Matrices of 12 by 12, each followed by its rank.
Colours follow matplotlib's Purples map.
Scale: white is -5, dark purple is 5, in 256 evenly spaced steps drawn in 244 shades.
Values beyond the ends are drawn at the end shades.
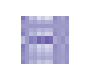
one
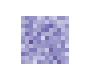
full rank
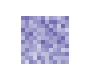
full rank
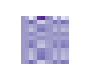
one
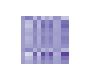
one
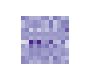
two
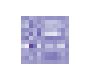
two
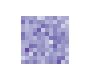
full rank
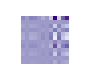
one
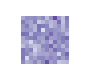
full rank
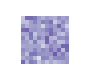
full rank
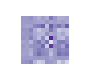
two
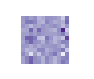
two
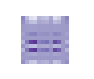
one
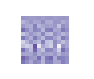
two
